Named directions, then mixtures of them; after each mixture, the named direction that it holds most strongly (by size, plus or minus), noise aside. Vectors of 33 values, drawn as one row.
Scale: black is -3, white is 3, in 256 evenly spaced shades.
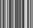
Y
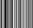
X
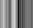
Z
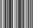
X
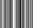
X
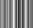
Y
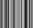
Y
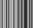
Y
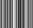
X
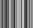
Y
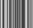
Y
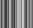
Y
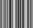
Y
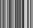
Y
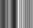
Z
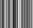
X
